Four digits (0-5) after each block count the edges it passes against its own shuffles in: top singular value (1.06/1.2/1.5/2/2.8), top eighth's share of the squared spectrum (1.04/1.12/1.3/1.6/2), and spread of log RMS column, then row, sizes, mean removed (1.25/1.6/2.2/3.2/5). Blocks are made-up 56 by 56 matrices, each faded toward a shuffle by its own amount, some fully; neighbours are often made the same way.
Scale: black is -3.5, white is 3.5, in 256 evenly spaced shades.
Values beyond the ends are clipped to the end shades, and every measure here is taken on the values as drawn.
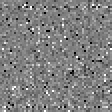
3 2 0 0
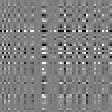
5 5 4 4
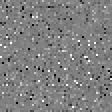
2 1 0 0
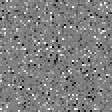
0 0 0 0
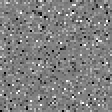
2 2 0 0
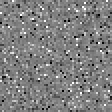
0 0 0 0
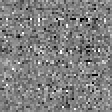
2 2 2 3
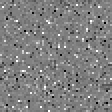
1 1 0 0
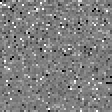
2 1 0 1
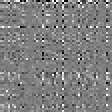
4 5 3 3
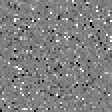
2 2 0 0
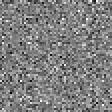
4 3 2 1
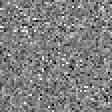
2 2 0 1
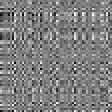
5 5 4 4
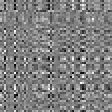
5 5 3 3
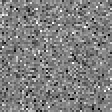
2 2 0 0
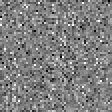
3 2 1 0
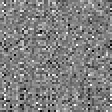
4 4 2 2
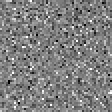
3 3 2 0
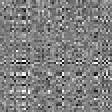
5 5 3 3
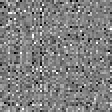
4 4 2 2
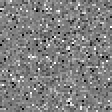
1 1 0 0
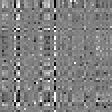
5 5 3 3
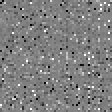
2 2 0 0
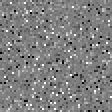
0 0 0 0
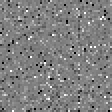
1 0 0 0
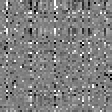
4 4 3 2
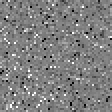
1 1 0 0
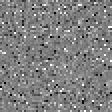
2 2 0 1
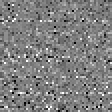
3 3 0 2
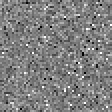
0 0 0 0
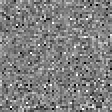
1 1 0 2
